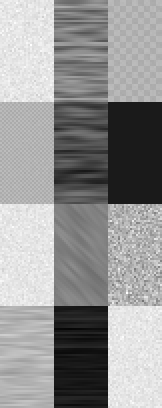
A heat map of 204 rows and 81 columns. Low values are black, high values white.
The table splits into 4 rows of 3 panels. Panel 1,1: very high, fine-grained, faint in contrast. Panel 1,2: middling, streaked across. Panel 1,3: high, checkered, faint in contrast. Panel 2,1: high, checkered, faint in contrast. Panel 2,2: low, streaked across. Panel 2,3: very low, flat. Panel 3,1: very high, fine-grained, faint in contrast. Panel 3,2: middling, slanting down to the right, faint in contrast. Panel 3,3: high, fine-grained. Panel 4,1: high, streaked across, faint in contrast. Panel 4,2: very low, streaked across, faint in contrast. Panel 4,3: very high, fine-grained, faint in contrast.
